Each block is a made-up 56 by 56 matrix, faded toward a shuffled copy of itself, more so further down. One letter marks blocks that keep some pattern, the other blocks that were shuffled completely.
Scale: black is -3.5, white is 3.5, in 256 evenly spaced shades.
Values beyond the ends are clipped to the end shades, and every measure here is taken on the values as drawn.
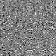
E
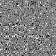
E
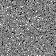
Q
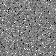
Q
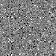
E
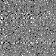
E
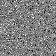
Q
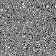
E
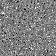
Q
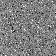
Q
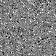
Q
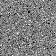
Q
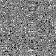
E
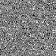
E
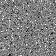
Q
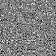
E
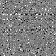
E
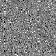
E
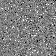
Q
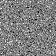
Q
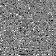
E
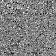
E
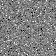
Q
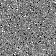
Q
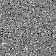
Q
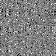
E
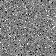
Q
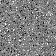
Q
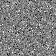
Q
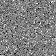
Q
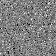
Q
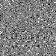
E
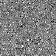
E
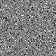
E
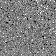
Q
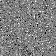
Q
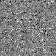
E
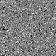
E
